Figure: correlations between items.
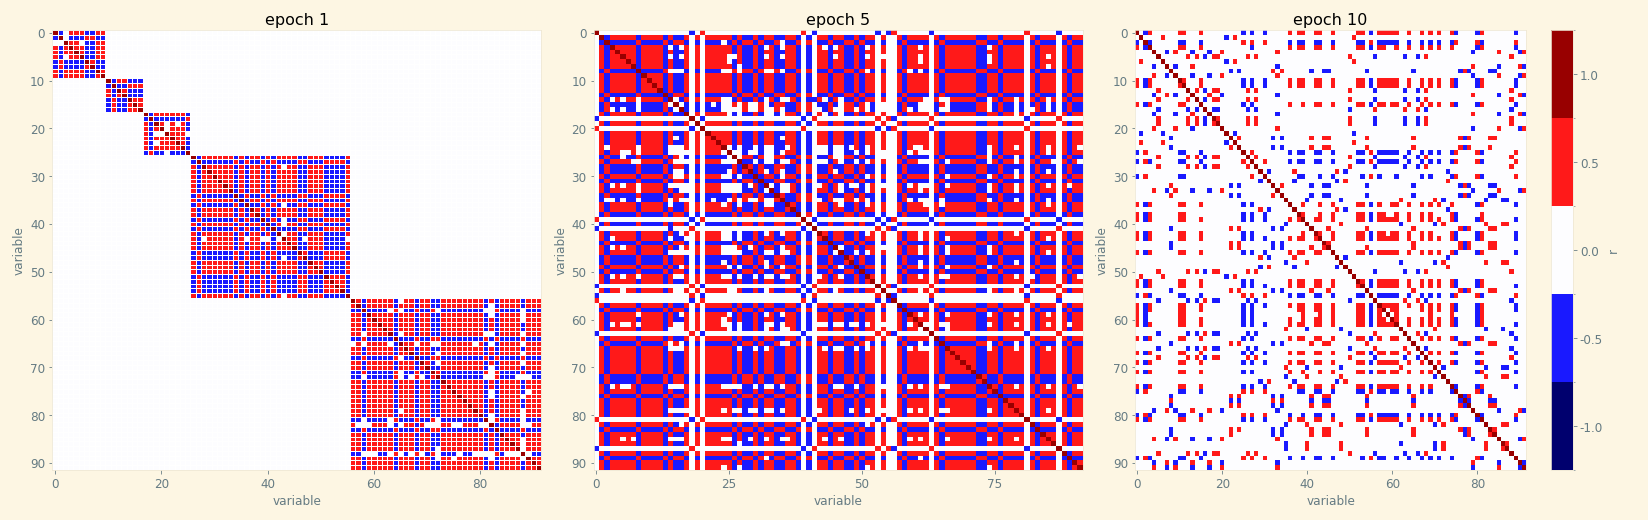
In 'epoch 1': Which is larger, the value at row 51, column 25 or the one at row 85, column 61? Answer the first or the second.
the second
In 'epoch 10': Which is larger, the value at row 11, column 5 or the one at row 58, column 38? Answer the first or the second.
the second
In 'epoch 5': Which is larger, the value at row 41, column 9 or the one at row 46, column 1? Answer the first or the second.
the second
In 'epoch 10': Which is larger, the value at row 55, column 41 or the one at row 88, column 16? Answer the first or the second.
the first
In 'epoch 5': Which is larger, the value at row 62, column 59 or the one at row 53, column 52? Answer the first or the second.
the first
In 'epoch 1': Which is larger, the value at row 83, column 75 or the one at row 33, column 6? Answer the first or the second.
the second
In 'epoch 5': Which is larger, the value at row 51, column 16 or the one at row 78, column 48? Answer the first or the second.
the first
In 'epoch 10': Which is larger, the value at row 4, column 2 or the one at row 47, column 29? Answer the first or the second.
the second
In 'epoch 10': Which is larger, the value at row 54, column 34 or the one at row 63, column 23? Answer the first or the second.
the second
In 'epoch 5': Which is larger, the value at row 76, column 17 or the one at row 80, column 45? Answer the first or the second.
the second
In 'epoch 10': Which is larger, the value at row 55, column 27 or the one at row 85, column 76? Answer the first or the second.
the first
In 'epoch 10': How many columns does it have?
92
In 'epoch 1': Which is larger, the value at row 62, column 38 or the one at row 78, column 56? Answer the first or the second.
the second
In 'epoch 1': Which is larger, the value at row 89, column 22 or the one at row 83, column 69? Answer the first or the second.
the first
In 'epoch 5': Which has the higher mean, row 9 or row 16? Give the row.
9
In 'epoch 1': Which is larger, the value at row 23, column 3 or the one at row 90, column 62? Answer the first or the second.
the second
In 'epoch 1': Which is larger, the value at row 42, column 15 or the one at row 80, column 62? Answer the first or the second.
the second
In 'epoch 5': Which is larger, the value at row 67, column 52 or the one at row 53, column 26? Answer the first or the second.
the first
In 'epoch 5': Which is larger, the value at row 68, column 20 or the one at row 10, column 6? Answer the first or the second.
the second
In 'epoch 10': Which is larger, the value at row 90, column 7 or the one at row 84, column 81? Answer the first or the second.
the first
